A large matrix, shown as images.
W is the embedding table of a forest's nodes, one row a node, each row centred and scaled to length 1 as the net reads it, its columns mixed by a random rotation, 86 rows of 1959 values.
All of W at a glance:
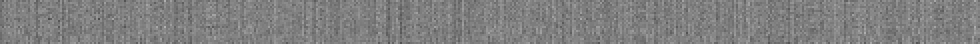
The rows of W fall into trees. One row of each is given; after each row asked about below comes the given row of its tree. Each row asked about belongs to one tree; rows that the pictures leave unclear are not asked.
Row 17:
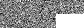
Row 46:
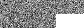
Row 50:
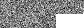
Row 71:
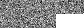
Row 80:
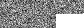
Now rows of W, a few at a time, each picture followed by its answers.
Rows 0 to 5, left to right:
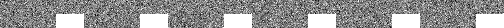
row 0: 46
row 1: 46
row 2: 46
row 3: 80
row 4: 50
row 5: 80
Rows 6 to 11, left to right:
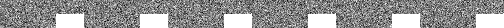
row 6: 17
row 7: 50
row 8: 71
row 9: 80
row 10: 17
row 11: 46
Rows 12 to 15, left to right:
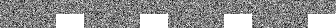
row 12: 46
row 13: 80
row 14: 46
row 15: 50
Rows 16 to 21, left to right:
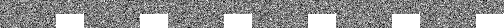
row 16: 50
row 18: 80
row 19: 80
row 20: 50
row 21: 80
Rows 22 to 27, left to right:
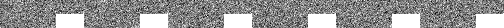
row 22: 17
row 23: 17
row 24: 80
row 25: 46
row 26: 17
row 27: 80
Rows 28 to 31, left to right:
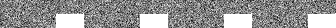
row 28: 17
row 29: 50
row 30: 50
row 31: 71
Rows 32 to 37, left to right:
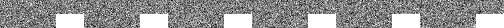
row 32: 50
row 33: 46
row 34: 50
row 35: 80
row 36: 80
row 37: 17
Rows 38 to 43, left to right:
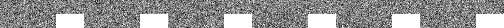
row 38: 80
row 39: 80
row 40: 80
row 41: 46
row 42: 46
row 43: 71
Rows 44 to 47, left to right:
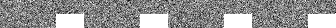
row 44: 17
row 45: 50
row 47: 71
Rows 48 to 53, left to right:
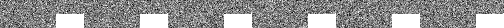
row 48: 46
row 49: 80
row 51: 17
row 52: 46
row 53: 46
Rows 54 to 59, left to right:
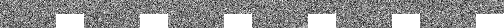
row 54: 46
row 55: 46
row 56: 46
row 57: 17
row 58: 71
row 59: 17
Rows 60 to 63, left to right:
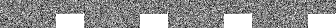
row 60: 17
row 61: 50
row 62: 17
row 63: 71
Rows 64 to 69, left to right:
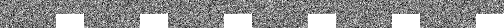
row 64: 46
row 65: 17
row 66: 17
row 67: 17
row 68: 80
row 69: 17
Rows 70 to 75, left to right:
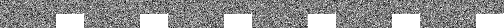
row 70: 46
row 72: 50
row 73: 50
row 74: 80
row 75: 71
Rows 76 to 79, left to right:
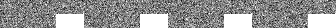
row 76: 50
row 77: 71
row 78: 80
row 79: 50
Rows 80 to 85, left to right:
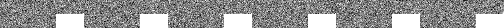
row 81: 50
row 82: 46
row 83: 71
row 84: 80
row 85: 50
